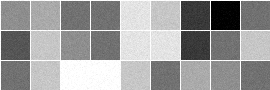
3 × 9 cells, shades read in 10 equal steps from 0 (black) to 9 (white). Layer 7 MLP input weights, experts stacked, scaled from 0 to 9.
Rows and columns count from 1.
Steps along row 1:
up down same up down down down up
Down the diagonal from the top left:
5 7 9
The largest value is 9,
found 2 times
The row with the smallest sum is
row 1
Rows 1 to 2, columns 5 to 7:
8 7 2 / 8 8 2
